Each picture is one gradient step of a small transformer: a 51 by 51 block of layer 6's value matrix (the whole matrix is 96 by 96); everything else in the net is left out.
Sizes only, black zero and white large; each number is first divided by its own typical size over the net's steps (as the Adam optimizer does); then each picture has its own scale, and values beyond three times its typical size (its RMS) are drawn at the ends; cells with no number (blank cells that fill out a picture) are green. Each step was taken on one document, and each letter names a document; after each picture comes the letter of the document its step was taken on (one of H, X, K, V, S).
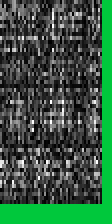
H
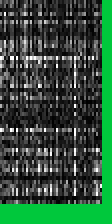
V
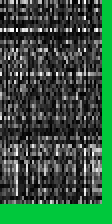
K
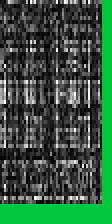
K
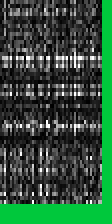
V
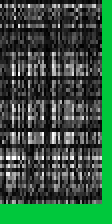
H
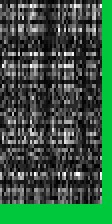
H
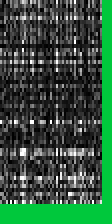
V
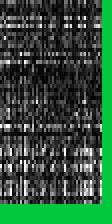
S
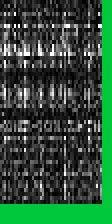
S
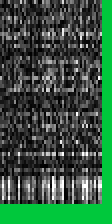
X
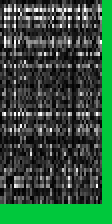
S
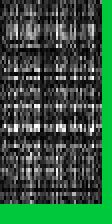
V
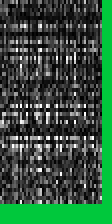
V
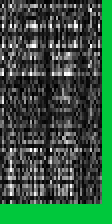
H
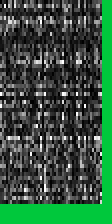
S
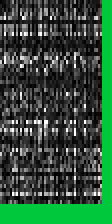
V
